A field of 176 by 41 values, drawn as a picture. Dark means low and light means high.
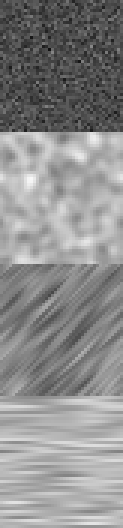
The table splits into 4 rows of 1 panel. Panel 1,1: low, fine-grained. Panel 2,1: high, blotchy. Panel 3,1: middling, slanting up to the right. Panel 4,1: high, streaked across.
